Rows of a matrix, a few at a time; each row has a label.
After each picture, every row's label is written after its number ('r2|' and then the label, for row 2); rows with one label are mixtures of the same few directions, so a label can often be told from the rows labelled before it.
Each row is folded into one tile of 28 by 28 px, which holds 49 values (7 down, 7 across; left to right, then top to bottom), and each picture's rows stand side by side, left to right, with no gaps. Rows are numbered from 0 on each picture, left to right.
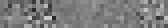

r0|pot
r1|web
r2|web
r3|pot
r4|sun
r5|web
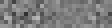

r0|sun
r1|sun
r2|web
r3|sun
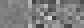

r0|pot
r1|web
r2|web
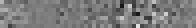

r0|web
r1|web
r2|sun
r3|web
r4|pot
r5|sun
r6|sun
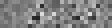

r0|sun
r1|sun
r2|web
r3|sun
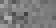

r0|sun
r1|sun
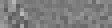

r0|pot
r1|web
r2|sun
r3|web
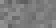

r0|web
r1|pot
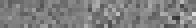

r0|pot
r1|pot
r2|sun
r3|pot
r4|sun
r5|pot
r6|sun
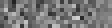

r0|pot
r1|pot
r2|web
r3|sun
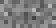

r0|sun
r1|pot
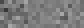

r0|web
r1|sun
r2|sun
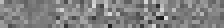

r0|web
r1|pot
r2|web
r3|pot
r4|sun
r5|web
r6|pot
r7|sun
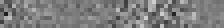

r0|sun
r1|web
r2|pot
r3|pot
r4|pot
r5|pot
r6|sun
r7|sun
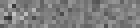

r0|sun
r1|pot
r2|sun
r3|pot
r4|web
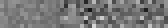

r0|pot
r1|sun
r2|pot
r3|web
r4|web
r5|web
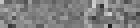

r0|web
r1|web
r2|sun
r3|pot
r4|sun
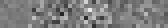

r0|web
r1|pot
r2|sun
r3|web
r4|pot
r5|sun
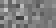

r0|web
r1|sun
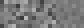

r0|web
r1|pot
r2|web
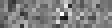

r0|pot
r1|pot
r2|sun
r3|sun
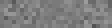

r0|pot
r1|sun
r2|pot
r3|web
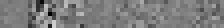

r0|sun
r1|pot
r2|pot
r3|web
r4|pot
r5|web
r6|pot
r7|web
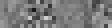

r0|pot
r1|web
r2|web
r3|pot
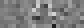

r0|web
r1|pot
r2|pot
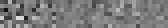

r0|web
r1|pot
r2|pot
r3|pot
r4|pot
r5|web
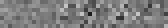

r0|web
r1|sun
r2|pot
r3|sun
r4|sun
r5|pot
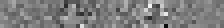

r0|pot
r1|web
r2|pot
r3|sun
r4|pot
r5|pot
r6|pot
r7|pot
